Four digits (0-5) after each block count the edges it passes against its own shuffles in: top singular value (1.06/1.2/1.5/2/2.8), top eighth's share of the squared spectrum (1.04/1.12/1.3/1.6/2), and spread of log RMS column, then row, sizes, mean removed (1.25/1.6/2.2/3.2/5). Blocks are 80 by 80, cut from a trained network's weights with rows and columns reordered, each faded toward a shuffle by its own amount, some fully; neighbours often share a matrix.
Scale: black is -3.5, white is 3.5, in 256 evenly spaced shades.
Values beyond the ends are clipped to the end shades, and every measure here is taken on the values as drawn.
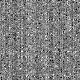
3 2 1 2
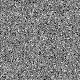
0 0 0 0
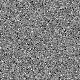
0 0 0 0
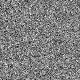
1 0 0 0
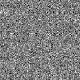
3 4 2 2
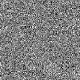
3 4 2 2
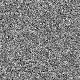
0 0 0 0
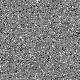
0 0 0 0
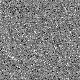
0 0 0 0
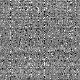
3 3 3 0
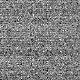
3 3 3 0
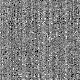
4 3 0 2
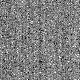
2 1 0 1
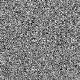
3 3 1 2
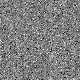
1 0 0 0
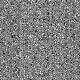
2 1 0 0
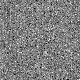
1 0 0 0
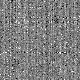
3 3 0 2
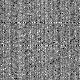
4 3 0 2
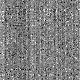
4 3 0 2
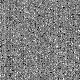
2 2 0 0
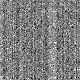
4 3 1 2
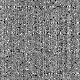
3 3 0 2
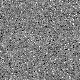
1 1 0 0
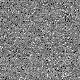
2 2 1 0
